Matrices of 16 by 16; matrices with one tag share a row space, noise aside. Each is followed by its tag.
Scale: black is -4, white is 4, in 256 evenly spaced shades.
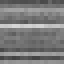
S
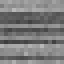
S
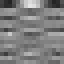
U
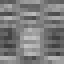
U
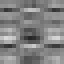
U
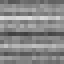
S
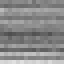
S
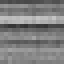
S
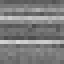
S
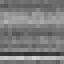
S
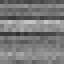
S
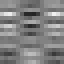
U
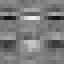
U
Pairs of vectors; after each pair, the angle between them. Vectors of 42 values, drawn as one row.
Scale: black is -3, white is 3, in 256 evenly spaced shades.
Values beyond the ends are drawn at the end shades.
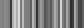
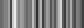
partly aligned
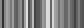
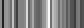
nearly parallel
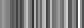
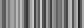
nearly opposite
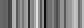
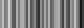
partly opposed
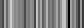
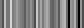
nearly parallel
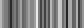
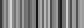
nearly opposite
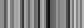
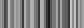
nearly parallel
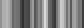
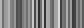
orthogonal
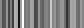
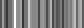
orthogonal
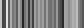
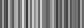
partly opposed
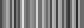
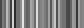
nearly parallel
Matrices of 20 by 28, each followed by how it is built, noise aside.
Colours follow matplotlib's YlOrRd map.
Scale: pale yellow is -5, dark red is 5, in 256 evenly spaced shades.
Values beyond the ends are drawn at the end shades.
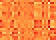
low rank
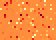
sparse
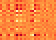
low rank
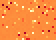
sparse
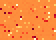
sparse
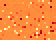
sparse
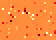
sparse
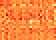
low rank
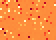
sparse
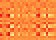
low rank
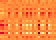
low rank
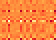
low rank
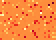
sparse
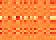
low rank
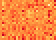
low rank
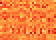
low rank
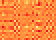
low rank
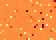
sparse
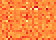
low rank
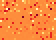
sparse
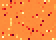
sparse
